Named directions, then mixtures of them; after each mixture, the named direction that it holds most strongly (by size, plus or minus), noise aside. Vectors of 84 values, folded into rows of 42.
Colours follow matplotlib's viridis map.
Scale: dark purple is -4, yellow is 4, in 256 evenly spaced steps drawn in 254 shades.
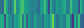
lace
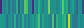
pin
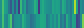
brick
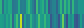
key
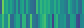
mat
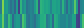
brick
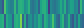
lace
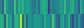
lace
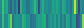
brick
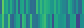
mat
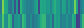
brick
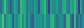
lace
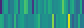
pin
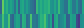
mat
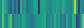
brick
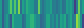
brick
